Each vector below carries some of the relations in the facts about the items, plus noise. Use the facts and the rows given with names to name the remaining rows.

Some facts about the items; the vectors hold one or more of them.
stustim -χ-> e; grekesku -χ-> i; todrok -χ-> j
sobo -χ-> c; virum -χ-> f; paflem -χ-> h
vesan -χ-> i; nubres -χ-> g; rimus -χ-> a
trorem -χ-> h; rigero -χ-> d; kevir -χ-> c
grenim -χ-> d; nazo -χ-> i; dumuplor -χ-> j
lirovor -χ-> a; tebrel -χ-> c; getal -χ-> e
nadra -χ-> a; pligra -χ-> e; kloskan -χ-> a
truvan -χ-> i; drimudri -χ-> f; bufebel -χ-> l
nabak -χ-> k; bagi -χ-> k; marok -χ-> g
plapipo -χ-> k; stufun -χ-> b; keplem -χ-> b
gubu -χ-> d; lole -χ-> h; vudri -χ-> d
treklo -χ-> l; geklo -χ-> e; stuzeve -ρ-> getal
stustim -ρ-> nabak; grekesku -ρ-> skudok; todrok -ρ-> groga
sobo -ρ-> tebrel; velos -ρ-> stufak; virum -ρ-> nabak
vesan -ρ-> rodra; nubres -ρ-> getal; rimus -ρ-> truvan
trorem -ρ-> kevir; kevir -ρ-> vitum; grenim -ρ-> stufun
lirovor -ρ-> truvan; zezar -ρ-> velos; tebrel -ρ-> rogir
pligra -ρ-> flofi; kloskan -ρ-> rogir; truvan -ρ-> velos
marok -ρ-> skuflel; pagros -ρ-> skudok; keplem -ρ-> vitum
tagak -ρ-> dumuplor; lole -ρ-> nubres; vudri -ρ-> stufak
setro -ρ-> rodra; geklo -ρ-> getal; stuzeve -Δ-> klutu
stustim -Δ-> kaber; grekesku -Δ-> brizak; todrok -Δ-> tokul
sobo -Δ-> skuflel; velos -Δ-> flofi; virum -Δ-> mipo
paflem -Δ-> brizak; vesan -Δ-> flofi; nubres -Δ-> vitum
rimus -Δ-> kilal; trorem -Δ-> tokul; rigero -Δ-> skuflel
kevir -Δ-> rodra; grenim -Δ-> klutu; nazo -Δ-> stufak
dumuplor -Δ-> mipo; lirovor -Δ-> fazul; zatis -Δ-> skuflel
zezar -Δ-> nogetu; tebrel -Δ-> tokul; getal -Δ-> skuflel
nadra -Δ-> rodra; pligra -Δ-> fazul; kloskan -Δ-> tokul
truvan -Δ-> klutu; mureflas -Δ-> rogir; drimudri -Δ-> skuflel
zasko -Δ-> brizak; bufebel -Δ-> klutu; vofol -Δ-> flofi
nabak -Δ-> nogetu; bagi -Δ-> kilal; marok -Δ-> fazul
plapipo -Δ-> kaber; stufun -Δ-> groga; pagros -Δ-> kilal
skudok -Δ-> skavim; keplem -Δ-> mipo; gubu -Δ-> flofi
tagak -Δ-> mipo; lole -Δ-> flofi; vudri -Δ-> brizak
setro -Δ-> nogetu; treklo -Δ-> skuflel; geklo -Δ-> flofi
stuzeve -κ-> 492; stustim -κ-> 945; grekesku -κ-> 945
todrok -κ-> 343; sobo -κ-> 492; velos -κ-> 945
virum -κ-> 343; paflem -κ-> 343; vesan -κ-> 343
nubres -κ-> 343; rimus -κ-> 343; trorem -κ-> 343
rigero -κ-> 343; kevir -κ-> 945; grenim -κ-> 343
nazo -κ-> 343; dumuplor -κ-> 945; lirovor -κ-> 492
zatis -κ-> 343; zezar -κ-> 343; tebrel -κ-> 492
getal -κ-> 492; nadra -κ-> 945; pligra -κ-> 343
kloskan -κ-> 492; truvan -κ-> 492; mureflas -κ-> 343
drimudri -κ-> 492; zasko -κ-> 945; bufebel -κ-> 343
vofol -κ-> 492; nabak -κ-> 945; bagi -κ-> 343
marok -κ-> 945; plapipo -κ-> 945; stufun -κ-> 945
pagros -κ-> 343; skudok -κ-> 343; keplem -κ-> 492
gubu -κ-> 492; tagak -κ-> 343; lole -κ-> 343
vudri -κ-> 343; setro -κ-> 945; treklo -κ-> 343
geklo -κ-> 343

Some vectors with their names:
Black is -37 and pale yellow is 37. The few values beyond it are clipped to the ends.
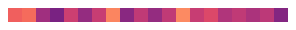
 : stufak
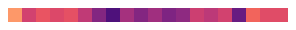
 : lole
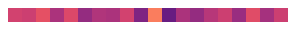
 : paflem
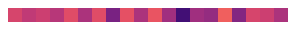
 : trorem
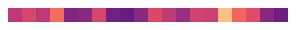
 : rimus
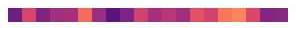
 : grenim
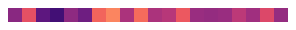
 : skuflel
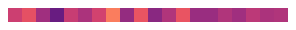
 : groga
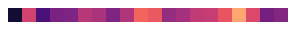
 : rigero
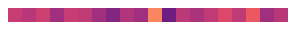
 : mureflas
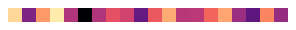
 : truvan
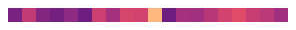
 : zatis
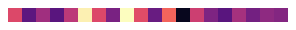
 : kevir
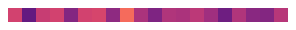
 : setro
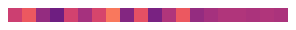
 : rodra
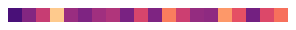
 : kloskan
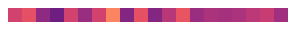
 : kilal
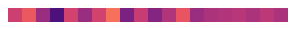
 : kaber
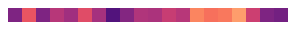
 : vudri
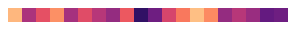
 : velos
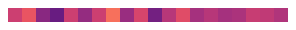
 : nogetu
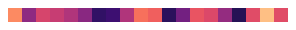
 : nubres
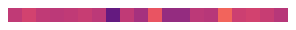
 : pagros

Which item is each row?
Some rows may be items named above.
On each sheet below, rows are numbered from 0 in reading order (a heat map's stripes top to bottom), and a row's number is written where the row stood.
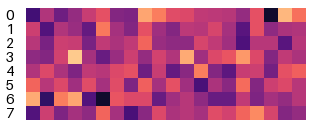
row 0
sobo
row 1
stustim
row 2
zasko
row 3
lirovor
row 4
rogir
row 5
trorem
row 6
grekesku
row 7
grenim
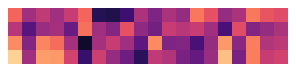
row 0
geklo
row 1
stustim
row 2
nazo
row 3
vesan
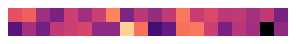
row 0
stufak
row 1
dumuplor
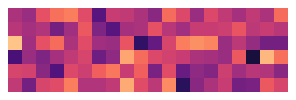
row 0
vofol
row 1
pligra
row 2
velos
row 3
sobo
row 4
vitum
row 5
keplem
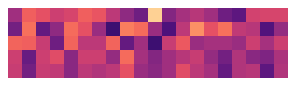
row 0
bufebel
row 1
todrok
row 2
flofi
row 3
setro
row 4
zasko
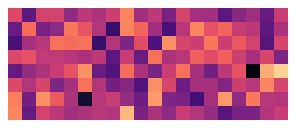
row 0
stufun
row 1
todrok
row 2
gubu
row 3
zezar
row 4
tebrel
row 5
virum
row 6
nazo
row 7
marok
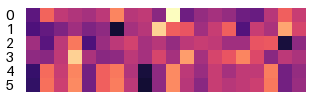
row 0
treklo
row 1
getal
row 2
nadra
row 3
lirovor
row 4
bagi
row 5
bagi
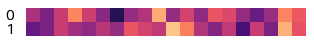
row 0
stuzeve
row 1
drimudri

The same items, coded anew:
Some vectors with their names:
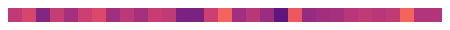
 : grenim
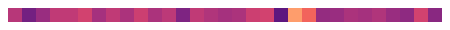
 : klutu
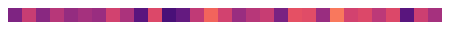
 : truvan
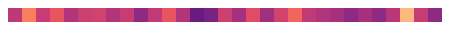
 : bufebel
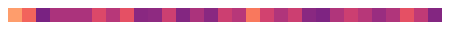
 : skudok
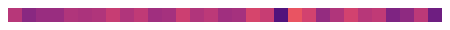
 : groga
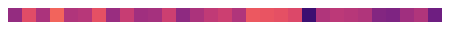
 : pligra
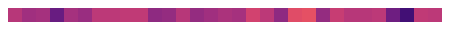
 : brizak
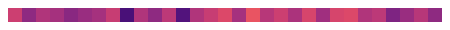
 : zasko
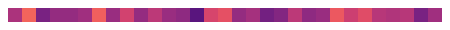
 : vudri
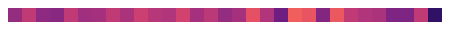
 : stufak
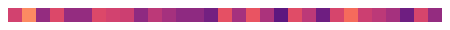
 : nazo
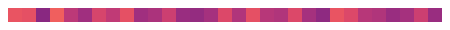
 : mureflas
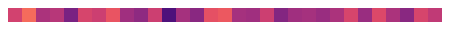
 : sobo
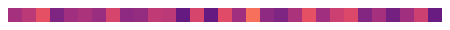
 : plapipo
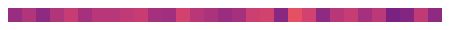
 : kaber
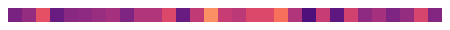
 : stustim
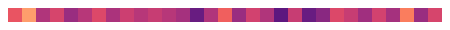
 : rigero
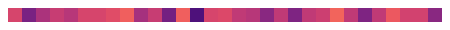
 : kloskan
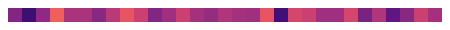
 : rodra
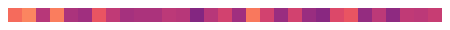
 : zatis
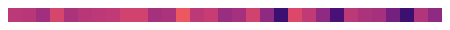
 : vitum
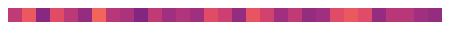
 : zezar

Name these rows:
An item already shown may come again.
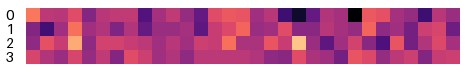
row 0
kevir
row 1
setro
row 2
getal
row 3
vofol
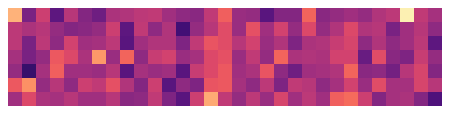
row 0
stufun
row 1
zasko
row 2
marok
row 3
nubres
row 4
setro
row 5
sobo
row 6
velos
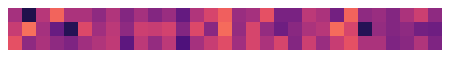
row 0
setro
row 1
dumuplor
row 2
zasko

